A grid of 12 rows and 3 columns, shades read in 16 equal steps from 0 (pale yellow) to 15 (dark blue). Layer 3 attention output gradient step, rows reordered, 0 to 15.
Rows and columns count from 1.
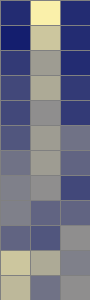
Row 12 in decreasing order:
9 7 4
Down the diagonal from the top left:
14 3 14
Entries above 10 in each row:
2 2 2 2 2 1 0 1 0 1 0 0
